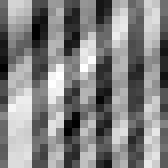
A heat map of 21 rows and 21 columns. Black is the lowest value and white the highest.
On average the colour sits 50% of the way up the scale. There is no overall slope. Upright stripes repeat 5 times across the table.
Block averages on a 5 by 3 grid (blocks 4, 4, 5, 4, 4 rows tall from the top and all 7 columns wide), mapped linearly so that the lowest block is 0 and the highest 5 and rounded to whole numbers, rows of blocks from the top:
2 0 5 / 0 3 3 / 4 2 2 / 5 0 4 / 4 1 3
